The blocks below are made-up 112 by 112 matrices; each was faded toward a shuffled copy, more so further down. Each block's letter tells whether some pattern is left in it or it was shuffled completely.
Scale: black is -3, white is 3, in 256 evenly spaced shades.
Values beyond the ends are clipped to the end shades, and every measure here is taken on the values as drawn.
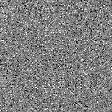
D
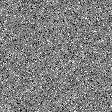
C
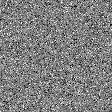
C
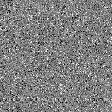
D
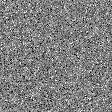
C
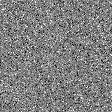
C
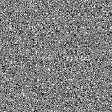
D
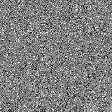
D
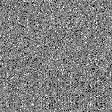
D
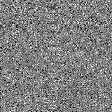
D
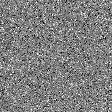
C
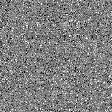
D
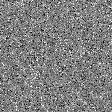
C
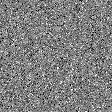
C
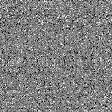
D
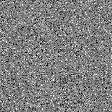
D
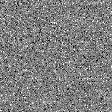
D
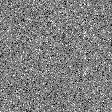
C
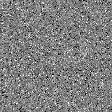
D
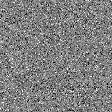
D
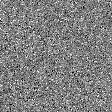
C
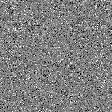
D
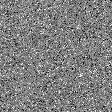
C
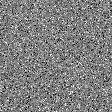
C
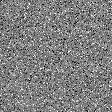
C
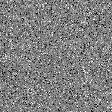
D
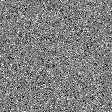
C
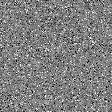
D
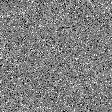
C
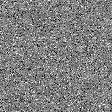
D
